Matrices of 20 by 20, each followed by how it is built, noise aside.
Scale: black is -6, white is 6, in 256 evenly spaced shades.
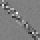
banded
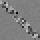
banded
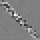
banded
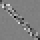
banded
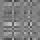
low rank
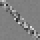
banded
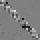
banded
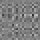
low rank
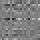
low rank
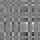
low rank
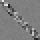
banded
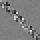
banded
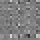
low rank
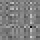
low rank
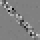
banded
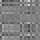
low rank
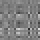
low rank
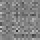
low rank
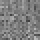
low rank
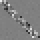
banded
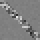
banded
